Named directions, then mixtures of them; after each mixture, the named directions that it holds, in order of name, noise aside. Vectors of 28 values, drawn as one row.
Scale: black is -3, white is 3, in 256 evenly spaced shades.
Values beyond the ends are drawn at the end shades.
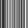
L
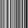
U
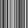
L, U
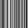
L, U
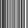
L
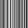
L, U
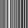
L, U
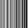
U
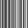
U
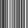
L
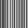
L, U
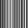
L, U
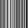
L, U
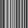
L, U
